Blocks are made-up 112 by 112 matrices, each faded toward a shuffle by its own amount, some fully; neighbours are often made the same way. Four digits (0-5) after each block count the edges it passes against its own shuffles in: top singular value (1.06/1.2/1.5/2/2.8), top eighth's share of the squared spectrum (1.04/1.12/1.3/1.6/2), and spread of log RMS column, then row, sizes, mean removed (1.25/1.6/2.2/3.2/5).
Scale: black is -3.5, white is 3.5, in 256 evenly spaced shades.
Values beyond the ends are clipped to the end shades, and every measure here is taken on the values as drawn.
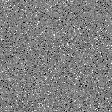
3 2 1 0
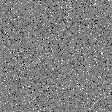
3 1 0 0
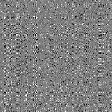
5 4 3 3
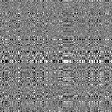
5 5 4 4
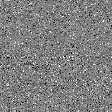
3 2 1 1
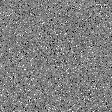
0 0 0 0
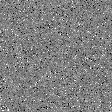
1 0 0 0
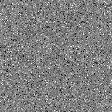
3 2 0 1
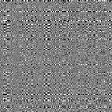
5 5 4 4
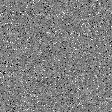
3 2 0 0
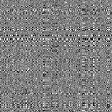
5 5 3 4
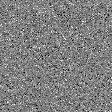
3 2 0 1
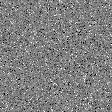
0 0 0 0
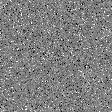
1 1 0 0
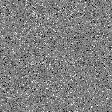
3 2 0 1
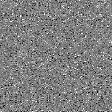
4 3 1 2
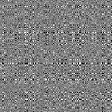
5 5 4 4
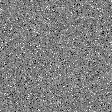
2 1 0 0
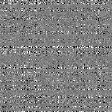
2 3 3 4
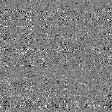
2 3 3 3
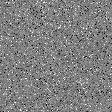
0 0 0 0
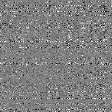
2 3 3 4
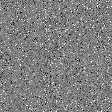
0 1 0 0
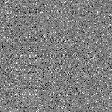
4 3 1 2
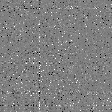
4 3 1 1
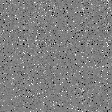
4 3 1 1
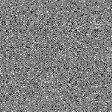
4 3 1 2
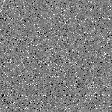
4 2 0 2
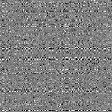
5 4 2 4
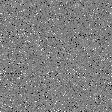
3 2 0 1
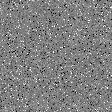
1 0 0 0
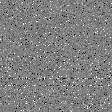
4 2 0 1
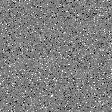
3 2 0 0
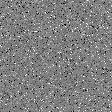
0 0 0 0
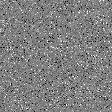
3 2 0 1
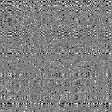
5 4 2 3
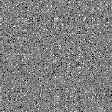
4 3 1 1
